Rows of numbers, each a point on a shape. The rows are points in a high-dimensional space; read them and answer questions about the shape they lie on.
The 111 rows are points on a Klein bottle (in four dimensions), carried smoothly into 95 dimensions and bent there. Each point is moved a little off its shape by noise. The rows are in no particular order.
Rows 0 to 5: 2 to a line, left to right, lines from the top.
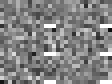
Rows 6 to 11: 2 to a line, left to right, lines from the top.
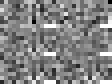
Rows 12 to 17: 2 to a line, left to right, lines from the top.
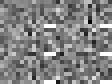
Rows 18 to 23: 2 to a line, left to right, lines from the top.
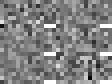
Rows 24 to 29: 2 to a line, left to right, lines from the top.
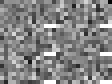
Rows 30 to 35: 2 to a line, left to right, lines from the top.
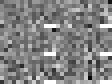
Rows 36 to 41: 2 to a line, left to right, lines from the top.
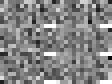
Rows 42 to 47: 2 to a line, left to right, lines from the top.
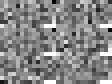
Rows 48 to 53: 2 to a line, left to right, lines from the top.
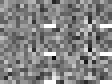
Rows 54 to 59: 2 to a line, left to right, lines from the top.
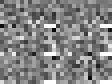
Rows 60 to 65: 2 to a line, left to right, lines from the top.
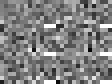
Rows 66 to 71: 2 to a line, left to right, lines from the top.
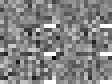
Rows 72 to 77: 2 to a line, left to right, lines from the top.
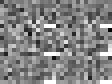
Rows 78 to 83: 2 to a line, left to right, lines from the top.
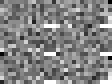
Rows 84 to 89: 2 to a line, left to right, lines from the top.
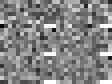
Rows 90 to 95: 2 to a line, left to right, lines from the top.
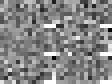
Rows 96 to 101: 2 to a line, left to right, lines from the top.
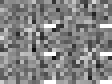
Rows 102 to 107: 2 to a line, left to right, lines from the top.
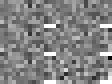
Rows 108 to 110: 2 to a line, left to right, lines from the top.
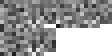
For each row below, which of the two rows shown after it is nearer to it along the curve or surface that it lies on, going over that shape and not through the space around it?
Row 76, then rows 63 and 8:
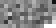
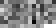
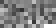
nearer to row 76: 63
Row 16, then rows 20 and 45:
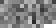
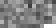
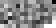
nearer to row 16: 45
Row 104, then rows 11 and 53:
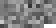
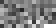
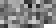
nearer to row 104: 53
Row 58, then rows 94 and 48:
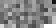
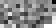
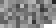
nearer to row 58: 48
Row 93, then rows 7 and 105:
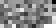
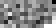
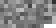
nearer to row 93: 7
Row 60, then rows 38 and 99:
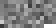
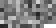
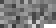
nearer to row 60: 99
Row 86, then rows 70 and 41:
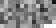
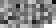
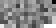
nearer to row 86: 41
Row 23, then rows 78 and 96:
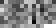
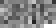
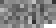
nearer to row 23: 78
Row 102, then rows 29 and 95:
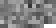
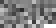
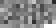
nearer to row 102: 29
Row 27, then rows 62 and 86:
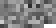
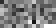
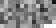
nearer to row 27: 62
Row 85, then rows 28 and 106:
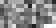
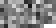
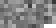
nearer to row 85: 28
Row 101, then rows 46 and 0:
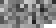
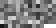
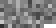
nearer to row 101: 0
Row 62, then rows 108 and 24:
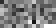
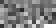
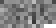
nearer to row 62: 108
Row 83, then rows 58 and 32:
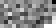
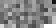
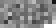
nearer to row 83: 32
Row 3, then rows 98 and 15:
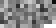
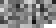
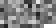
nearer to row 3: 98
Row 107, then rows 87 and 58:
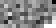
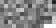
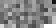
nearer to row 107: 87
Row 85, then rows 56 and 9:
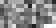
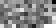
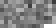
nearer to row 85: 56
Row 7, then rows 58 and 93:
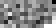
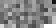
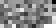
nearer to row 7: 93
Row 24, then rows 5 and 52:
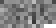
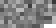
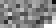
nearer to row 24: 52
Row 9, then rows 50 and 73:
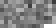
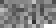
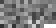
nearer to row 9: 73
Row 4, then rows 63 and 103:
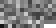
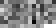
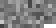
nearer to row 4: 103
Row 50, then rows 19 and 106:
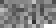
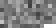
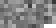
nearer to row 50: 19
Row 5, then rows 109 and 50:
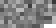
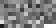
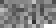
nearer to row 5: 109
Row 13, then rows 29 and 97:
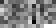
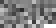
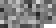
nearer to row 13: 29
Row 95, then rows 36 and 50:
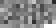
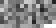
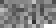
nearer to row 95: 50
